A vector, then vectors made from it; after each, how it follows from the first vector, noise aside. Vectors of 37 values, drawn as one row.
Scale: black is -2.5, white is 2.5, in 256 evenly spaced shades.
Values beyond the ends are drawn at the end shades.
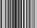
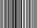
partly zeroed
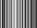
negated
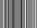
partly zeroed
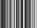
sign-scrambled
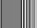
partly zeroed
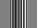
partly zeroed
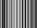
negated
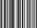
sign-scrambled
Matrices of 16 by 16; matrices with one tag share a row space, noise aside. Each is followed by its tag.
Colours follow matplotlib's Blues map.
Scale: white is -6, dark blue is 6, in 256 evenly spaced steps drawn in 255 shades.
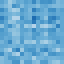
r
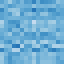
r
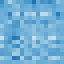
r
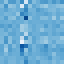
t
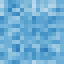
r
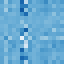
t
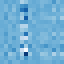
t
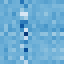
t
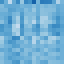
r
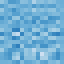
r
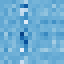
t
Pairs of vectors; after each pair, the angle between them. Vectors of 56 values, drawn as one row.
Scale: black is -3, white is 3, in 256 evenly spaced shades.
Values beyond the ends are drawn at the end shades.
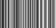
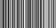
partly aligned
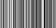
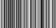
partly opposed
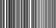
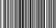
partly opposed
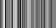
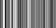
nearly parallel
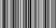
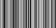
nearly parallel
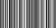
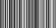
nearly parallel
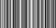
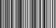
partly opposed
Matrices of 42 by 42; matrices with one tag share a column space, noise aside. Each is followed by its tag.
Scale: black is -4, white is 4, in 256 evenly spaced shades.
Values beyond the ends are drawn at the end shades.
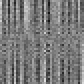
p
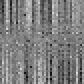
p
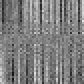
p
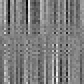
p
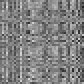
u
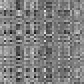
u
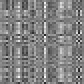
u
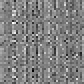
u
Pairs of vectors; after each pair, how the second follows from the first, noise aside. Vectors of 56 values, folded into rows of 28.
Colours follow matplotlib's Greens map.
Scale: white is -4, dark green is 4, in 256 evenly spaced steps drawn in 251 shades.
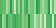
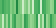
wrapped around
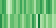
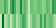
wrapped around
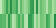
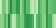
sign-scrambled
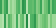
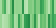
sign-scrambled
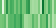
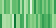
wrapped around
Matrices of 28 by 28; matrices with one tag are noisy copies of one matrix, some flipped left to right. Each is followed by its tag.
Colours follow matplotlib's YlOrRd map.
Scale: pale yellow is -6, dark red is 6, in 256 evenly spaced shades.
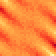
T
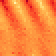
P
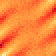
T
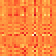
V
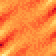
T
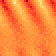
P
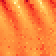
P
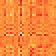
V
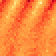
P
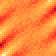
T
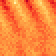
P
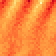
P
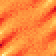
T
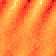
P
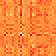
V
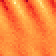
P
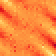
T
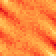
T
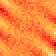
T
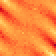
T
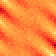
T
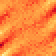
T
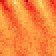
P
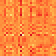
V
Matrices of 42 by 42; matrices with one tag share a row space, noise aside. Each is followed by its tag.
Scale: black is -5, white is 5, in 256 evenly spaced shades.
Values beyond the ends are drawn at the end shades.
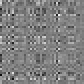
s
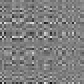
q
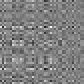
q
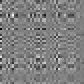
s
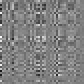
s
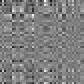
q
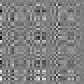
s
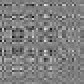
q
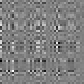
s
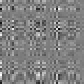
s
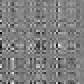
s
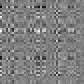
s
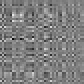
q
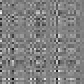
s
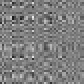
q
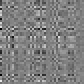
s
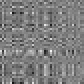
q
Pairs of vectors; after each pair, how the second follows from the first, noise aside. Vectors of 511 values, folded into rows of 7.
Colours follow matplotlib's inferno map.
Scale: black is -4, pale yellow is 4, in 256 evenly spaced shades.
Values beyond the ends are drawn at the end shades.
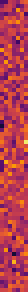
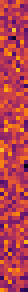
reversed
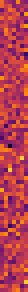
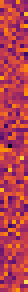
copied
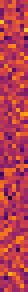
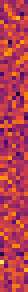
reversed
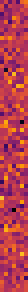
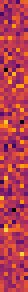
copied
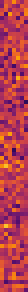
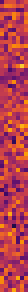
reversed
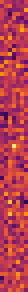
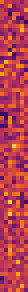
copied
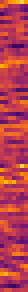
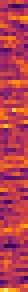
reversed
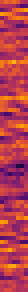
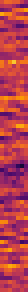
copied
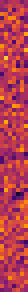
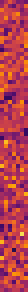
reversed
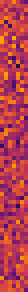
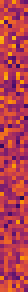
copied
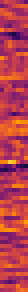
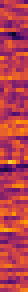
copied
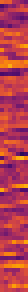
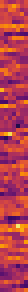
reversed
